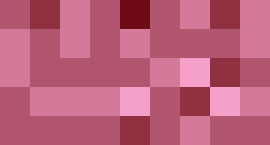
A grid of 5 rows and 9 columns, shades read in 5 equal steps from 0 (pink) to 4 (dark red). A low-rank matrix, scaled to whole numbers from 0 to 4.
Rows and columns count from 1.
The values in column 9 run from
1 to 2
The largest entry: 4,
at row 1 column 5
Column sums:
8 10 7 9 10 9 7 10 7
